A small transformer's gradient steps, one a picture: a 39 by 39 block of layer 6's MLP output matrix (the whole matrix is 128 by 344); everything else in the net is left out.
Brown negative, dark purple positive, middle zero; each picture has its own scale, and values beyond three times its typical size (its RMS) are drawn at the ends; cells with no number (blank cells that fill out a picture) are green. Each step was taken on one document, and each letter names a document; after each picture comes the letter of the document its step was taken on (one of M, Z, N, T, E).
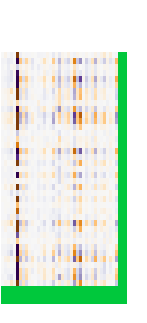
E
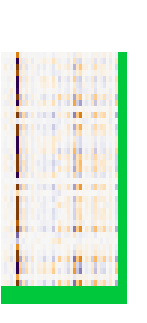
E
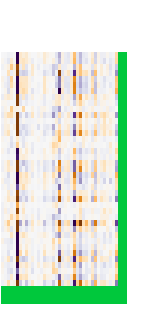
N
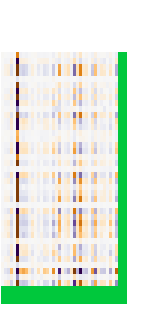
N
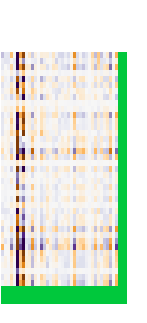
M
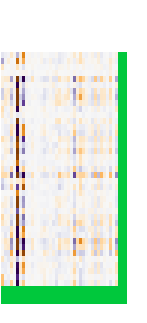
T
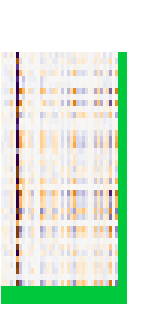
M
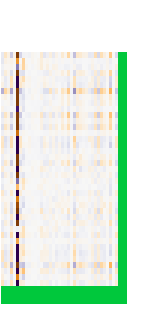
T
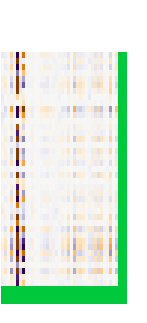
T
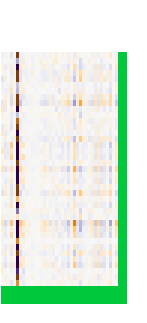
T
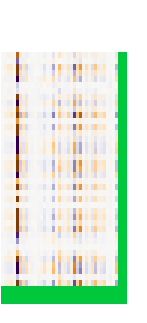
E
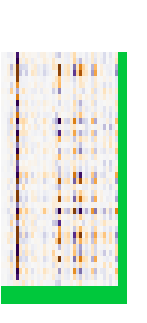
N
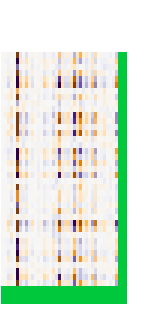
N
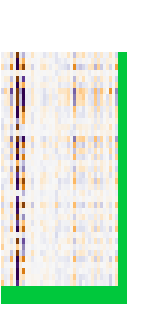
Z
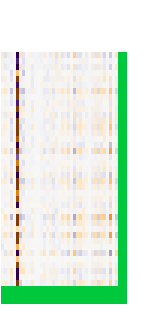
M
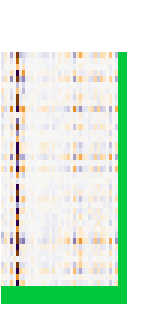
T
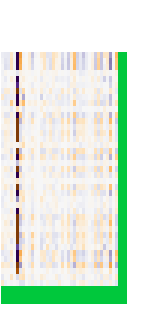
M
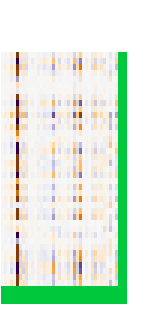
E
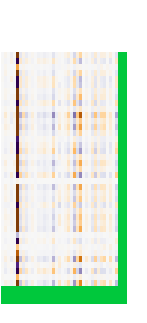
E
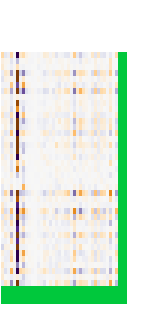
T
